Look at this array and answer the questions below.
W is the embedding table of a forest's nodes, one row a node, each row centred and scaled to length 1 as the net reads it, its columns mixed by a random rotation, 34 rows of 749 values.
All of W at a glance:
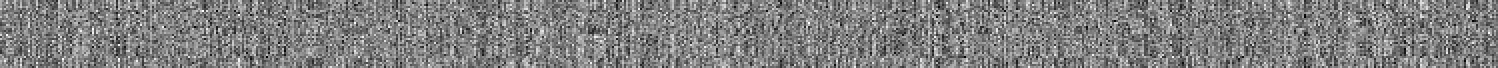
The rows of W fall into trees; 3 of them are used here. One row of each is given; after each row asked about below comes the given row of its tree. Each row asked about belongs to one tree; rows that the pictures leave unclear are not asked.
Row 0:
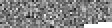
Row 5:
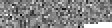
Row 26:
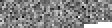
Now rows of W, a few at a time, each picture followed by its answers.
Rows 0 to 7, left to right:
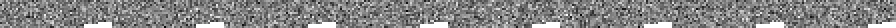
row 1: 0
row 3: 0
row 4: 0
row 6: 26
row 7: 0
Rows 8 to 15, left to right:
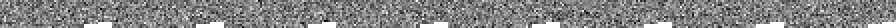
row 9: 26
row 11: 26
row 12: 26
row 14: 5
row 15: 5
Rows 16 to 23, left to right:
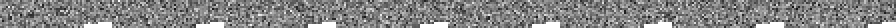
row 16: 5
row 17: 0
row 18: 26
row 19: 0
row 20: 26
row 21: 26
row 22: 0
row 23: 26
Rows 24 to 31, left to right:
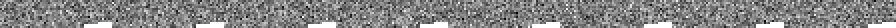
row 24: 26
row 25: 26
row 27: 26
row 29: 0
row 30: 0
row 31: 0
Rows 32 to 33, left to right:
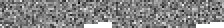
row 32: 0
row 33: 0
